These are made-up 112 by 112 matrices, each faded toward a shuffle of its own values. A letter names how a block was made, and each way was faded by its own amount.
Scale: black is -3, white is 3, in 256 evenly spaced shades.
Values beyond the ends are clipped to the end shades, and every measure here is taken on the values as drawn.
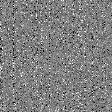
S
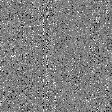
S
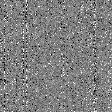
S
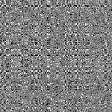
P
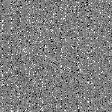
S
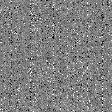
S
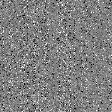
S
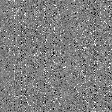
S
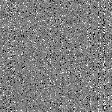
S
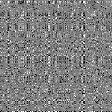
P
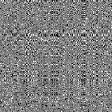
P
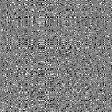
P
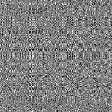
P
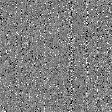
S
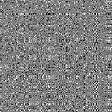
P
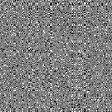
P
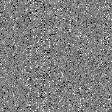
S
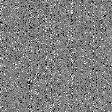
S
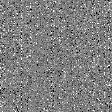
S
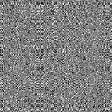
P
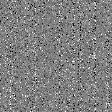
S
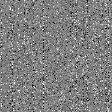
S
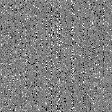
S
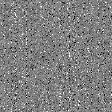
S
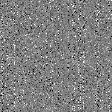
S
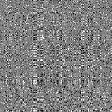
P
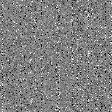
S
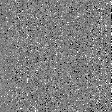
S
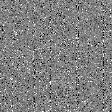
S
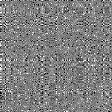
P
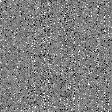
S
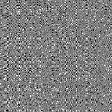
P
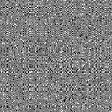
P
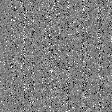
S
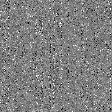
S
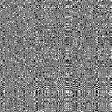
P
